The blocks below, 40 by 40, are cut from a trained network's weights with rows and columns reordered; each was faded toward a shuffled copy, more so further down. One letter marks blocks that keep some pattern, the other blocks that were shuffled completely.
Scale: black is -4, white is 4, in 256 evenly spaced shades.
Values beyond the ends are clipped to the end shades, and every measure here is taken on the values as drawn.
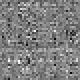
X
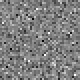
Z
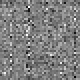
X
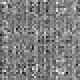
X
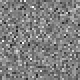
Z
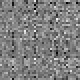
X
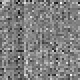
X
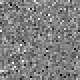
Z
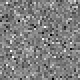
Z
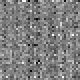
X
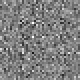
X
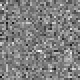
X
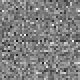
X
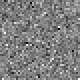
Z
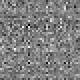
X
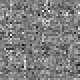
X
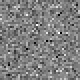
Z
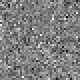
Z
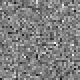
Z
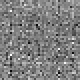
X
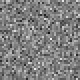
Z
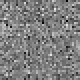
X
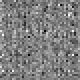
X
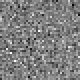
Z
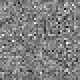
X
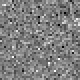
Z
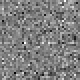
X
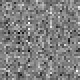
X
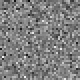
Z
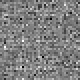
X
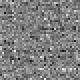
X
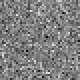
Z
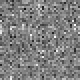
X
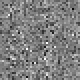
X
